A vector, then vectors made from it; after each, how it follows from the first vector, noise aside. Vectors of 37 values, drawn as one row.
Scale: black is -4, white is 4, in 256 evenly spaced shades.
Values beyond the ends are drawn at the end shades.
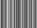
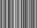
wrapped around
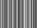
wrapped around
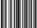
scaled up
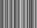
wrapped around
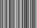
wrapped around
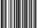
scaled up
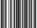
scaled up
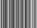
wrapped around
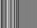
partly zeroed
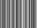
wrapped around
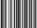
scaled up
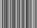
wrapped around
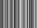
wrapped around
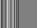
partly zeroed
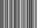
wrapped around
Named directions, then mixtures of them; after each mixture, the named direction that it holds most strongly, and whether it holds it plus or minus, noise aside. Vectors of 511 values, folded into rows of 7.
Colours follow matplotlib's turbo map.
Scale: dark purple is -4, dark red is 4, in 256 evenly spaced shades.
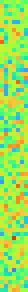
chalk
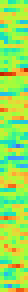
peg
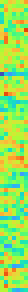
peg, minus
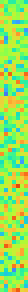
chalk, plus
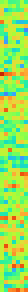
peg, plus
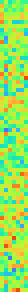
chalk, plus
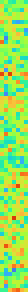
chalk, plus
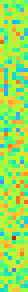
chalk, plus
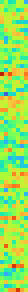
peg, plus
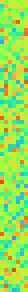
chalk, minus
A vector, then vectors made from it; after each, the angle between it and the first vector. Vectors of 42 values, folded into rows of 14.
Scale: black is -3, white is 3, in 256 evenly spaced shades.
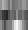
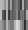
partly aligned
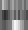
nearly parallel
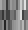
partly aligned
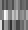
partly opposed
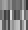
partly aligned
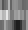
nearly opposite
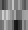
nearly opposite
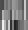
partly opposed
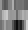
nearly opposite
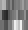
nearly parallel
